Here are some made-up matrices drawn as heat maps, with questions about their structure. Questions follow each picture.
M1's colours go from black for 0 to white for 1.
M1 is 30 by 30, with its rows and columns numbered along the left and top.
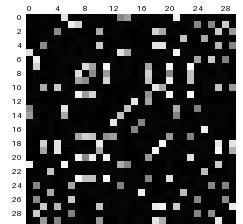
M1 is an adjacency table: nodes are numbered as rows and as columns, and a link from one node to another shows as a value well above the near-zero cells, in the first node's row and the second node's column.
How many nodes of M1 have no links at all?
0
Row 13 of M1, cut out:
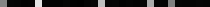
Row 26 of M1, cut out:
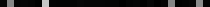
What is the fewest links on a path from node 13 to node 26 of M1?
2
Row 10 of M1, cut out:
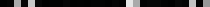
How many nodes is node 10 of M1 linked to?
6
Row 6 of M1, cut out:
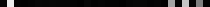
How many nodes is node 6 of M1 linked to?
4
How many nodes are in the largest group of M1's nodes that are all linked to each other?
7
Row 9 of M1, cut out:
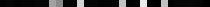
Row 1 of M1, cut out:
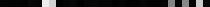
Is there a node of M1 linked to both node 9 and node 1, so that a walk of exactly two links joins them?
yes
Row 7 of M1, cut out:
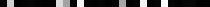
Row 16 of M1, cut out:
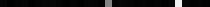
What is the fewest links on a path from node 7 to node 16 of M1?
4
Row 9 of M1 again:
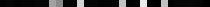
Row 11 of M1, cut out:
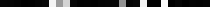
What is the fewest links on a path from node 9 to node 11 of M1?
1
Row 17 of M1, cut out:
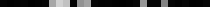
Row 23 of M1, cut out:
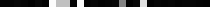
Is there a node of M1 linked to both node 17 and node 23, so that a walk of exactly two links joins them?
yes
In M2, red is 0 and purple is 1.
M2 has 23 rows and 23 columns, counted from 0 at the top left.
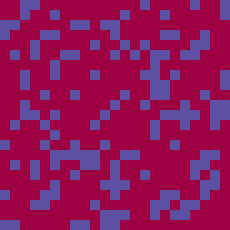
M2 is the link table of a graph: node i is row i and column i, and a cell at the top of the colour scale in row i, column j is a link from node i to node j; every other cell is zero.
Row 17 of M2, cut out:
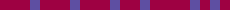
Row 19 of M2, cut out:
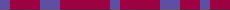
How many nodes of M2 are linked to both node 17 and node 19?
1
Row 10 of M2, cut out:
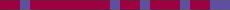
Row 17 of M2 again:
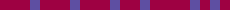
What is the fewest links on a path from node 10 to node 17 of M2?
2
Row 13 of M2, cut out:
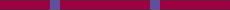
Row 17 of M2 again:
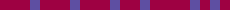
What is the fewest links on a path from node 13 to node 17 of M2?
3
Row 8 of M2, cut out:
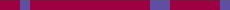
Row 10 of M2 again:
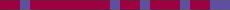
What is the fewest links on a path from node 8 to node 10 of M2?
2
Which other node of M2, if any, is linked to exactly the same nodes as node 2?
node 22
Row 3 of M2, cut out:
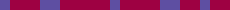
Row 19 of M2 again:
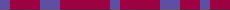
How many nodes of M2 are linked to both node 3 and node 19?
7
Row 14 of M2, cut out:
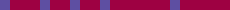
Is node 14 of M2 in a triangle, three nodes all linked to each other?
yes
